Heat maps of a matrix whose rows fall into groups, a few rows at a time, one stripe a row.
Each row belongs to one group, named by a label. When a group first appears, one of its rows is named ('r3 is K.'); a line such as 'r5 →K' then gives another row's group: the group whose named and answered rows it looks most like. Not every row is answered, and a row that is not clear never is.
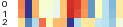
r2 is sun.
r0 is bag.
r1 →bag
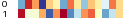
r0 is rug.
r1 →sun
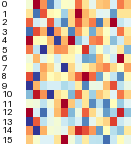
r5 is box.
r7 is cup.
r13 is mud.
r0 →rug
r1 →bag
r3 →rug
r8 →bag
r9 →mud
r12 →box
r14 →bag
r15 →box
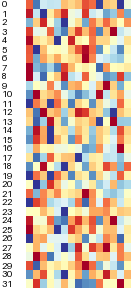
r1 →box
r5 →bag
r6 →bag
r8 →box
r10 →mud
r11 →rug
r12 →bag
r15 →rug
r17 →sun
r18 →cup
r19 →rug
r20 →sun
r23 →cup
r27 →cup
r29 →bag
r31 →mud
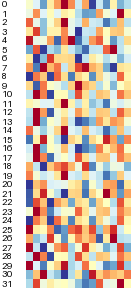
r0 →box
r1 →mud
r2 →box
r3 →mud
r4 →sun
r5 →mud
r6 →sun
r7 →bag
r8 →rug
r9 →bag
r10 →rug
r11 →box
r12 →rug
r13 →mud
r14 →box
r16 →mud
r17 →rug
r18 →box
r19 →box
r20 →cup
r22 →rug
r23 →rug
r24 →rug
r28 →rug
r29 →box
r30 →cup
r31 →mud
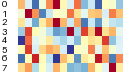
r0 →box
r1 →rug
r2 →box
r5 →mud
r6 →cup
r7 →mud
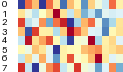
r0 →rug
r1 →box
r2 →sun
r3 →bag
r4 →mud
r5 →cup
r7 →box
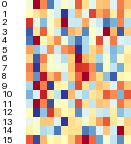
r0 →rug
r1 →cup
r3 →cup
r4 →mud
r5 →sun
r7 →bag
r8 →bag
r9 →rug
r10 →cup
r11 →rug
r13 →cup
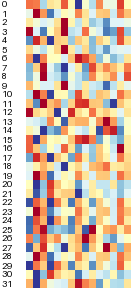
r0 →mud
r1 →rug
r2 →box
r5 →box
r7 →cup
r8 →cup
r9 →box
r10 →rug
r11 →bag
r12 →sun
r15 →bag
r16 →mud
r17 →rug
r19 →rug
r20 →sun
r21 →sun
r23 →rug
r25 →cup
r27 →cup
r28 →rug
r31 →bag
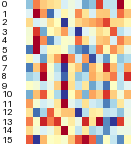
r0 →mud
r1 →rug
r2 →cup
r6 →box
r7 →cup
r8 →cup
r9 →box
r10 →cup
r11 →box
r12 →sun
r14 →box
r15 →bag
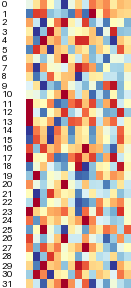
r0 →cup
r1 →cup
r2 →box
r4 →bag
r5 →rug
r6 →box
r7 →bag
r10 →box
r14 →rug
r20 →box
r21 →sun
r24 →bag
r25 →cup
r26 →box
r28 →sun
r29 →bag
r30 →rug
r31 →box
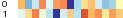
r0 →sun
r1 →cup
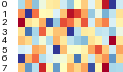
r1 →bag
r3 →sun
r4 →mud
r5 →cup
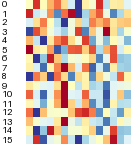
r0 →mud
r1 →sun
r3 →cup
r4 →box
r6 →sun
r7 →box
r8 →rug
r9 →box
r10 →box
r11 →box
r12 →bag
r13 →box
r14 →sun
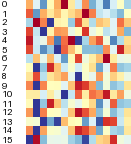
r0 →box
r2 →rug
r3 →box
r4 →sun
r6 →cup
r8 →mud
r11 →sun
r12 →bag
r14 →bag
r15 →mud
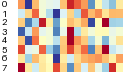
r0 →bag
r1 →cup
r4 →bag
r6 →cup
